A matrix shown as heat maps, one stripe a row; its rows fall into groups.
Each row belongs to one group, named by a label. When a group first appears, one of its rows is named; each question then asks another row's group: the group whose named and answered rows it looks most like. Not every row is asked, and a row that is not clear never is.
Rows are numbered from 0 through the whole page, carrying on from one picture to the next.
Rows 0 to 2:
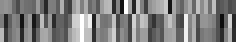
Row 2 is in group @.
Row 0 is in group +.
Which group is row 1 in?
@
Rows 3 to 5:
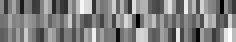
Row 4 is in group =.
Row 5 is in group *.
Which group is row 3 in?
@
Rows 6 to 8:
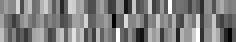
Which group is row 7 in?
+
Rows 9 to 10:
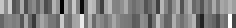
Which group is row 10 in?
@
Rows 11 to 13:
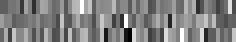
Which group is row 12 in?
+
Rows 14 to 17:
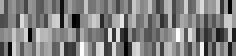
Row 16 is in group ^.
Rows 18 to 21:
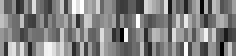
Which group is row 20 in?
+
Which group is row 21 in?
^
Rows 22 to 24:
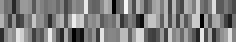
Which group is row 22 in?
+
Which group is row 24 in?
*
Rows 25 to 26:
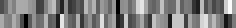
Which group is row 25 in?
*
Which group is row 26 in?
+
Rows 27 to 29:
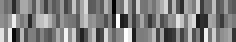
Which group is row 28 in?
^
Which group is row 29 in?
=
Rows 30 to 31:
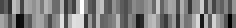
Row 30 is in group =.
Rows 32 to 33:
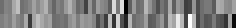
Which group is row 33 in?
^
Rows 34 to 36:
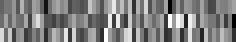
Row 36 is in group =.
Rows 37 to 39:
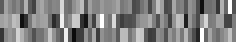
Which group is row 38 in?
+
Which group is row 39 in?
*
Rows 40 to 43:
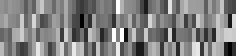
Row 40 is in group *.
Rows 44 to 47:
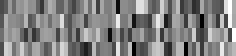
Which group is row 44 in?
*
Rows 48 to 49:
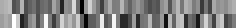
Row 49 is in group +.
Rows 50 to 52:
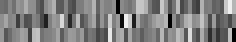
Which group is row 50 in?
*
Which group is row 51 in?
+
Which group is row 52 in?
^
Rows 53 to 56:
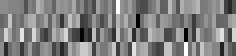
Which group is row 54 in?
=
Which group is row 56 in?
@
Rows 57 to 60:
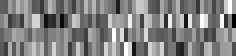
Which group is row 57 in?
*
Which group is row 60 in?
=
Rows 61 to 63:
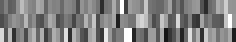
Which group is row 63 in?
=
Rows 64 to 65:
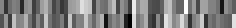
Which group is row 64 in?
@
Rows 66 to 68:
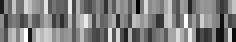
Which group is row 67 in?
@
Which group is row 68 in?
^
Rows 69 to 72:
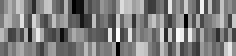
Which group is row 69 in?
*
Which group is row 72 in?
*
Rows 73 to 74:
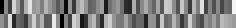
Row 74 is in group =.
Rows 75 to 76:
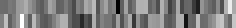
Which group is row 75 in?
*
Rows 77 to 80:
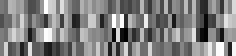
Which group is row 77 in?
^
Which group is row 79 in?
^
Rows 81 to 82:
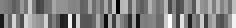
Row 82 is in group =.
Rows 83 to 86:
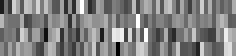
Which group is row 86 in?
*
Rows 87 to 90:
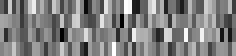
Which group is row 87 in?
=
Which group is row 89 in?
@
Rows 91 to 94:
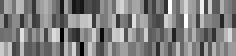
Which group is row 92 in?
@
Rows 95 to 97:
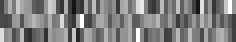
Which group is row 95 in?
*
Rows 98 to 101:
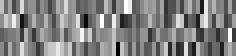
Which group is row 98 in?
=
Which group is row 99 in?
+
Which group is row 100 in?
@
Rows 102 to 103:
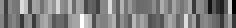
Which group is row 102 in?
^
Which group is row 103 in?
@
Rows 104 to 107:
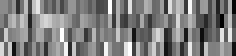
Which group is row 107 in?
=
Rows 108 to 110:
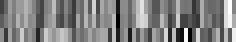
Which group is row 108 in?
*
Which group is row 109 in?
*
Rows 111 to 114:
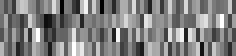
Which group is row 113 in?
^
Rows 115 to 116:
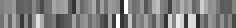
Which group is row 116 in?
^
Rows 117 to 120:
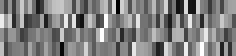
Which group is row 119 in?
+
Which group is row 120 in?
@
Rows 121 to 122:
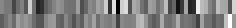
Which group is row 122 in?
*
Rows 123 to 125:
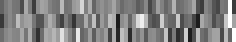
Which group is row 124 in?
*
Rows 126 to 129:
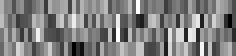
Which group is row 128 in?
^
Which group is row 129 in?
*
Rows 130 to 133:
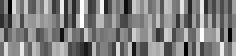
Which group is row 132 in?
@
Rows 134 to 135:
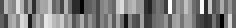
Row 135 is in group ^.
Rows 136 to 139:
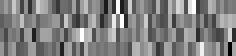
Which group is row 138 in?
@
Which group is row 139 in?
@
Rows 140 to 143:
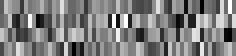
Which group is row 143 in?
*
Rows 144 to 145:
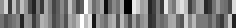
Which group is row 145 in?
@
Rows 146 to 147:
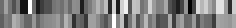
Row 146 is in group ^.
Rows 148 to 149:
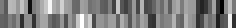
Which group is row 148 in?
^
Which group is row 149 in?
@
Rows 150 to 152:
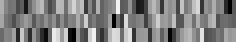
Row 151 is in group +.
